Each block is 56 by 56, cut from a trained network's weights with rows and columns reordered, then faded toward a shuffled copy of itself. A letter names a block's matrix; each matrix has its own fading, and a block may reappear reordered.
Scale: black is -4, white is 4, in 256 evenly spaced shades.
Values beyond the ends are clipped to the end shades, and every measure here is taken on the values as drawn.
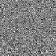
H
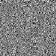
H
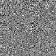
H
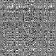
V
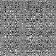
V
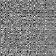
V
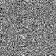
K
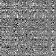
V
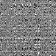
V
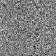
K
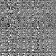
V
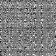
V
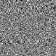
H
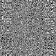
K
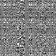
V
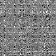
V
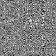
K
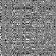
V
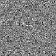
H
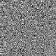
H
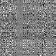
V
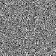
H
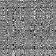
V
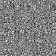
H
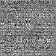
V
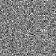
K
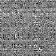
V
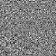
H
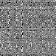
V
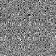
K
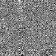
K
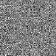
K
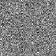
K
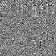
H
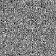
K
